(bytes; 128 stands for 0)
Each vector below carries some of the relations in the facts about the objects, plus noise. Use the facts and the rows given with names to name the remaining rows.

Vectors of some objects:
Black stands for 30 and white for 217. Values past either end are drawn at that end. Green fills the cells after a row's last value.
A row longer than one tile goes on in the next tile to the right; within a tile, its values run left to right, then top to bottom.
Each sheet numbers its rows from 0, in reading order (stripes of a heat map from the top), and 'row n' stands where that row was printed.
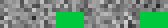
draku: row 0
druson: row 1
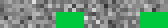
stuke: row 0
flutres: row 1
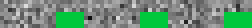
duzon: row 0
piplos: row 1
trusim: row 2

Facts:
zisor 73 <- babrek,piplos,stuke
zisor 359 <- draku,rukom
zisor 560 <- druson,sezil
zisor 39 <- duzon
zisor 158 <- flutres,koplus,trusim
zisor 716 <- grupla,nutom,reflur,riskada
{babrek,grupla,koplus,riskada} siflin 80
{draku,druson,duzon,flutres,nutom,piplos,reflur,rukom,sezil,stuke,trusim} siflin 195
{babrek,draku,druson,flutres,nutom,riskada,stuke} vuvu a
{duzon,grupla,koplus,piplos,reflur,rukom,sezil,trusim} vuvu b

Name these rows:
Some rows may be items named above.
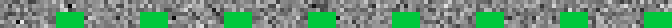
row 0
koplus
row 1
draku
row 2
babrek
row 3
sezil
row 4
rukom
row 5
duzon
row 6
piplos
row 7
grupla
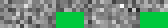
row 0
duzon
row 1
riskada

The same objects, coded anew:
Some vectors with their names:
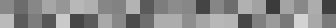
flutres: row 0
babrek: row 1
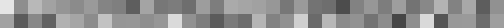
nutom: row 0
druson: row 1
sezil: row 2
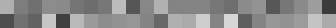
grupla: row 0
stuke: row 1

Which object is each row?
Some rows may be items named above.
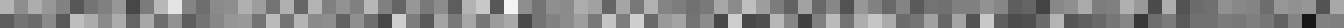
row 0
reflur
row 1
riskada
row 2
draku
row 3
riskada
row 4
flutres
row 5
piplos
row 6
koplus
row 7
trusim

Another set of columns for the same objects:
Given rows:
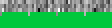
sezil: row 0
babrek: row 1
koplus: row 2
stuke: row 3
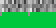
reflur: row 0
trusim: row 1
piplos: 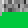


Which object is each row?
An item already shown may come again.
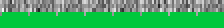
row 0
koplus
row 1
flutres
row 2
druson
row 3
nutom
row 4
flutres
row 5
grupla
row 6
riskada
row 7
druson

